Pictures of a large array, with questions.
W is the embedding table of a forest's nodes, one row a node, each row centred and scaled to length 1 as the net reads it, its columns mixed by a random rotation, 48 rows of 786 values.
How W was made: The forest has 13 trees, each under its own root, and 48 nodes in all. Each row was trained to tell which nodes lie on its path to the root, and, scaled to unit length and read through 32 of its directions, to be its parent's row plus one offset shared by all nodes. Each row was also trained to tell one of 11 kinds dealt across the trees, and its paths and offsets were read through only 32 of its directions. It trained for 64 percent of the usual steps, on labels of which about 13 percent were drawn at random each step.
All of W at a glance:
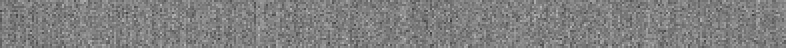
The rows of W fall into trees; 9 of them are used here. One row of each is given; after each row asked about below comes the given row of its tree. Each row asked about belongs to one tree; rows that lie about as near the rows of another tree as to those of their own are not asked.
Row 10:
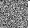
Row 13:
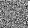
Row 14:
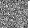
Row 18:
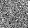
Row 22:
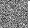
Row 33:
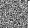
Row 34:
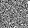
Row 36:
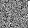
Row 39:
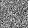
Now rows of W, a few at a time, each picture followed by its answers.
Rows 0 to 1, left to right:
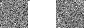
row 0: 10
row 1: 18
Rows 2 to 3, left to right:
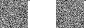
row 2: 39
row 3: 22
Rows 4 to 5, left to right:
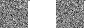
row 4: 22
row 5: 33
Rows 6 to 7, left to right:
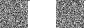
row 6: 33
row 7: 14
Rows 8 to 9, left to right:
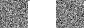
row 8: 39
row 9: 22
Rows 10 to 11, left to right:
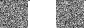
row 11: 18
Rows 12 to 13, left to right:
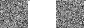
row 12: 34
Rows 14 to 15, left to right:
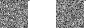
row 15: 14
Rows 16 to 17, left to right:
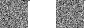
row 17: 39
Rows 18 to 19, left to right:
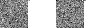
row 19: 36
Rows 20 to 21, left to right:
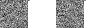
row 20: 36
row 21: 18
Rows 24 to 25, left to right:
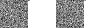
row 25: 10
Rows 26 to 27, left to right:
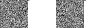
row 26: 39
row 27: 18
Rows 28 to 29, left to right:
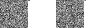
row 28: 34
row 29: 22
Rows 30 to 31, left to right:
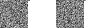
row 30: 13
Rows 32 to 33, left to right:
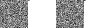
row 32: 22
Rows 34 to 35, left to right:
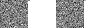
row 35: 18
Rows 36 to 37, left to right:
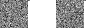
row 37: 33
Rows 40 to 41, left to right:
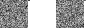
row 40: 13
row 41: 36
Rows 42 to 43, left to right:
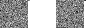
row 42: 36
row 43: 13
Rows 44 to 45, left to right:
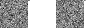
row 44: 34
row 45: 34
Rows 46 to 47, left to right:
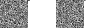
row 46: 33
